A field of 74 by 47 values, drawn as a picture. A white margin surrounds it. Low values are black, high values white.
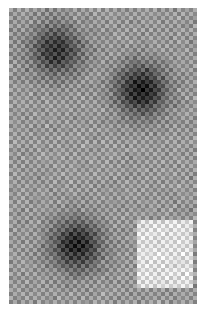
Dips: three. Odd patch: higher, in the bottom right. Ninth with the highest average: bottom right.
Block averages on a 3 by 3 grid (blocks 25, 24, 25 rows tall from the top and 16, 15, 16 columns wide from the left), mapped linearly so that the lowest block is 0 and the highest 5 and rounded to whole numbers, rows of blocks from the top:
010 / 222 / 105
